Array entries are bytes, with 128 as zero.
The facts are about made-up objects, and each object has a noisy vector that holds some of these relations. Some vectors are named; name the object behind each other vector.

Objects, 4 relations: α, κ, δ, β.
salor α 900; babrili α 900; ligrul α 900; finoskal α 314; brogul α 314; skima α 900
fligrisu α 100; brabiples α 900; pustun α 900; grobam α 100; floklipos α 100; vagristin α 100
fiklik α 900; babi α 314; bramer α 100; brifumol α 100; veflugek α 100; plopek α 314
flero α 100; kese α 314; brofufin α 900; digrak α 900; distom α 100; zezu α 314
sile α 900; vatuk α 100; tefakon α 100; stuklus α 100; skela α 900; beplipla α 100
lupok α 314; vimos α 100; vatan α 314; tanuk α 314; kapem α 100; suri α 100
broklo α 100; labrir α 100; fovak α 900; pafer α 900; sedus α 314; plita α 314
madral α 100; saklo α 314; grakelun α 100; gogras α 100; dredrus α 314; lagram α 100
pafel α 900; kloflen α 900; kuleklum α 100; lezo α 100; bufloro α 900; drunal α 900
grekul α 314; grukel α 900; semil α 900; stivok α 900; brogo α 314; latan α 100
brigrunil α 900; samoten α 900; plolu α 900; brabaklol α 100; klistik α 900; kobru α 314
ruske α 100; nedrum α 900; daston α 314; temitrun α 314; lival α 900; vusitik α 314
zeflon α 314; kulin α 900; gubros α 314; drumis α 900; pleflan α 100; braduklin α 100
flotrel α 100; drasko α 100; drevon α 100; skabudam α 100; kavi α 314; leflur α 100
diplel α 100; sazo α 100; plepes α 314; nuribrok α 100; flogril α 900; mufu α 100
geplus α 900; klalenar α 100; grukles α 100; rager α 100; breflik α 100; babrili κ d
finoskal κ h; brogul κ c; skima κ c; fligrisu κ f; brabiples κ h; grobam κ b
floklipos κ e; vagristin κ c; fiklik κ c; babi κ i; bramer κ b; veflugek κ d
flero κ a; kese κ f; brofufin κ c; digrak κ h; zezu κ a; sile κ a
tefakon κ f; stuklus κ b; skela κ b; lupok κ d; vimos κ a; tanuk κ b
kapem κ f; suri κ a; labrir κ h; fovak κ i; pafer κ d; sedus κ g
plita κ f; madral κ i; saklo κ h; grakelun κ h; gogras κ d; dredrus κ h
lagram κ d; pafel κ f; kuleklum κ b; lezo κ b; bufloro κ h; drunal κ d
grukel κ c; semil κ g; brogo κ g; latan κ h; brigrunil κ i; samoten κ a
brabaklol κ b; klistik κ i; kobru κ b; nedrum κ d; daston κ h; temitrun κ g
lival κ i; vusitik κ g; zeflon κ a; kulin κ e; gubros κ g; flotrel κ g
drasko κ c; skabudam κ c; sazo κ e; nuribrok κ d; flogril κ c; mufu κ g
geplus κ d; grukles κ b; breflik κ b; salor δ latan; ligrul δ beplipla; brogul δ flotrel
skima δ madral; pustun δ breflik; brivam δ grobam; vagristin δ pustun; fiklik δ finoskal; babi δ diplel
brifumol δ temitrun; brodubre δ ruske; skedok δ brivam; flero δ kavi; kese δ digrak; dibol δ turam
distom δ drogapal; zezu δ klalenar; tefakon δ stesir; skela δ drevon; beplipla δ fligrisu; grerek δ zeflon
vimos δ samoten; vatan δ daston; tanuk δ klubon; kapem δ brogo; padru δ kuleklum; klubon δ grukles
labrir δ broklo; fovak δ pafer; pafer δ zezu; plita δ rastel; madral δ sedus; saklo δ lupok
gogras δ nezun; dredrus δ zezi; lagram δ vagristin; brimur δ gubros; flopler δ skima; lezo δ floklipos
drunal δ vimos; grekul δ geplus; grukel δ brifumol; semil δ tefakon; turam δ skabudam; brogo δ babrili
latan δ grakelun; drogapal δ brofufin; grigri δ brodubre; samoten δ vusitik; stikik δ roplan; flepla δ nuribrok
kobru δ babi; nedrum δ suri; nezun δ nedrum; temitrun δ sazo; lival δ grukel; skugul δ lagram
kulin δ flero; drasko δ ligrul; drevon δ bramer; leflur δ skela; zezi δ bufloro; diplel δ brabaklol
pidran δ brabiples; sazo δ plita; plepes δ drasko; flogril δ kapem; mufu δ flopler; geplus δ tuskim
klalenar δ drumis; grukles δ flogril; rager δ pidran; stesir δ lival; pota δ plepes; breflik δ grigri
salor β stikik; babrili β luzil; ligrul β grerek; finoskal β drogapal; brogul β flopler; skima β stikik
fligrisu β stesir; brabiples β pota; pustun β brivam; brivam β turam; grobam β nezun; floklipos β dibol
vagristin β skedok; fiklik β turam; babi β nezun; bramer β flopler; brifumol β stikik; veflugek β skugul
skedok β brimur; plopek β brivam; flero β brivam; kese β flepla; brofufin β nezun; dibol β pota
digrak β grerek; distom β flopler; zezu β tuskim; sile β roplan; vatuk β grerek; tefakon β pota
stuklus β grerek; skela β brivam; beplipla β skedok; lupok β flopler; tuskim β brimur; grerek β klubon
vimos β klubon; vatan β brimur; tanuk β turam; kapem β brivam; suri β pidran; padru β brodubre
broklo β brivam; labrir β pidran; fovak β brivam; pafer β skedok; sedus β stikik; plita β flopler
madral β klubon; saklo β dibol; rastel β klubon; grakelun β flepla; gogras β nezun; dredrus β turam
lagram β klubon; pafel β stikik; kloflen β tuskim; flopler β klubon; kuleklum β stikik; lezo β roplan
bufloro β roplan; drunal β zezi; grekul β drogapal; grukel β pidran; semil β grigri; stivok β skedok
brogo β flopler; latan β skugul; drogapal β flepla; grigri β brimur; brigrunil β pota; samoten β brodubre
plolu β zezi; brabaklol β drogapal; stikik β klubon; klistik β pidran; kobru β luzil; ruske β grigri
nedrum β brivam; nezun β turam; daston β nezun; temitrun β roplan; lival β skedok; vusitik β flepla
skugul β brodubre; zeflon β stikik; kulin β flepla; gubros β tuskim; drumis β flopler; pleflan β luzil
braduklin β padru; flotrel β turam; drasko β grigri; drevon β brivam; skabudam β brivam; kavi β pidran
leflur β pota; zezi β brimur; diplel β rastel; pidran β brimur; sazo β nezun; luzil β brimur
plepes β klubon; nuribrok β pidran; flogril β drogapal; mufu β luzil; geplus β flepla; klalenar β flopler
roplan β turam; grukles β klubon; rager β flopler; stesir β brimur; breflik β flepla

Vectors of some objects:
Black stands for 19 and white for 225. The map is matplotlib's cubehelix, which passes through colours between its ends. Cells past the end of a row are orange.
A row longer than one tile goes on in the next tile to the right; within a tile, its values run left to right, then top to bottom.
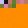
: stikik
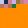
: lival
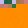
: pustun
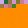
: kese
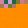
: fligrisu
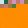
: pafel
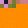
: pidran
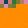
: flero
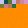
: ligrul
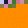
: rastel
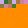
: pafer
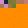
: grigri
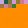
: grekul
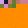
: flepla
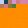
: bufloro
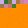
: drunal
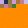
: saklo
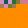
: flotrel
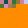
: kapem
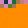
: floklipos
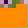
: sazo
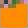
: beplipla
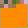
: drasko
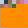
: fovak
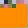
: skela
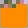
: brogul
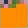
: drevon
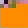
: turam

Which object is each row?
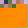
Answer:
tanuk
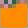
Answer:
skabudam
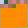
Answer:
sedus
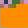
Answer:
tefakon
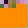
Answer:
klubon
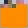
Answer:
kulin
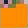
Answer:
labrir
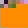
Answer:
flopler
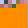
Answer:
grukel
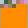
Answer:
fiklik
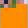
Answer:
grukles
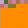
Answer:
kavi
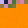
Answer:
roplan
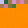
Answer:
sile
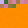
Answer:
vusitik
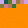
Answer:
plepes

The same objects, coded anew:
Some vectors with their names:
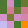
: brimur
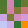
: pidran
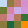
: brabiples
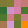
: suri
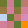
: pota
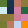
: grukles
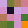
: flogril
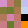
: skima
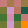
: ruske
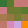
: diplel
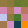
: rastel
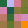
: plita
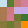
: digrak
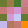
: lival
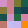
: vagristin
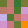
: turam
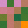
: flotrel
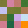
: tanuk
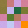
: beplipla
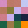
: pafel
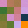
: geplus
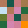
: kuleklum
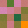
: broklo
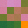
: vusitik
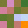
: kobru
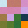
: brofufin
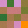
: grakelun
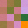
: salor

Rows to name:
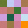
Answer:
plepes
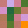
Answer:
brogul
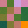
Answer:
veflugek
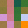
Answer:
brodubre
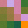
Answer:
gubros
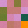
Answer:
semil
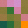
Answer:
lupok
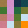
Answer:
grigri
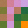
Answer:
fligrisu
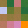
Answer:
sazo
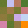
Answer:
vatan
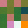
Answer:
lagram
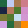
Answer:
zezu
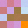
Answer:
ligrul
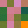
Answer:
nuribrok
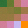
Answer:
vimos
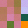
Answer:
fovak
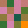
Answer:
vatuk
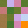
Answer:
grekul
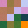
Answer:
drumis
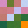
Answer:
brigrunil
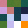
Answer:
breflik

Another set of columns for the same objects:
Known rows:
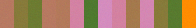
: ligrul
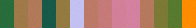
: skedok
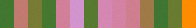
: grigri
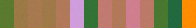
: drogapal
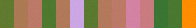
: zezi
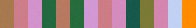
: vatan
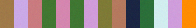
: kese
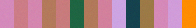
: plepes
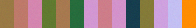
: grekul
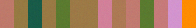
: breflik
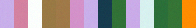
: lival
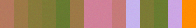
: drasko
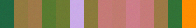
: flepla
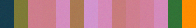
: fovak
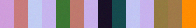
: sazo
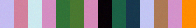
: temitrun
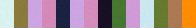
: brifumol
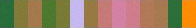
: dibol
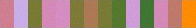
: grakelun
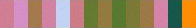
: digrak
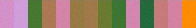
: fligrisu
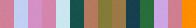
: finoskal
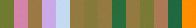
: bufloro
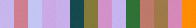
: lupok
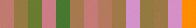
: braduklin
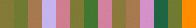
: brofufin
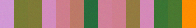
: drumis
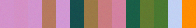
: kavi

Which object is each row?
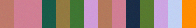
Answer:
kobru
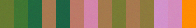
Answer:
lezo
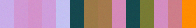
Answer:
zeflon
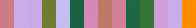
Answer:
zezu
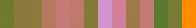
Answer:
flogril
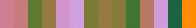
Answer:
pafel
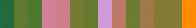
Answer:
pustun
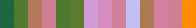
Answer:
gogras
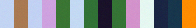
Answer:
rastel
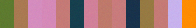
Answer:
plopek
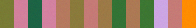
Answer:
kapem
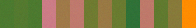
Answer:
skela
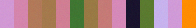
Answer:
brogo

